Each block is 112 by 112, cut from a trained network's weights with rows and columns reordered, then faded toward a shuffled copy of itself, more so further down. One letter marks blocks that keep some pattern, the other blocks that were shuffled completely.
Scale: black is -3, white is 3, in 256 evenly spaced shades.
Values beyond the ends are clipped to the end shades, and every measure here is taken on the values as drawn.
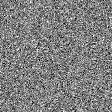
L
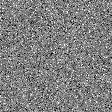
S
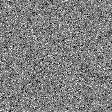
S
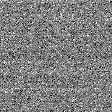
L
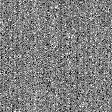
L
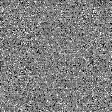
L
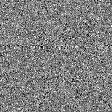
L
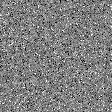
S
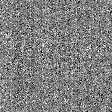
L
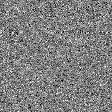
L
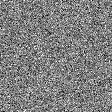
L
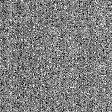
L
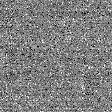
L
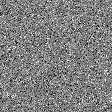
S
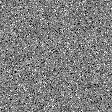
S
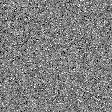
S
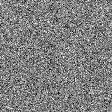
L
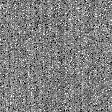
L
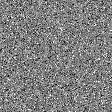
S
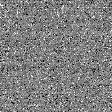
L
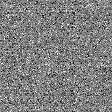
L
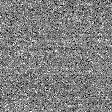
L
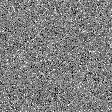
S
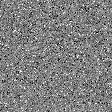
S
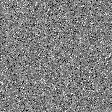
S
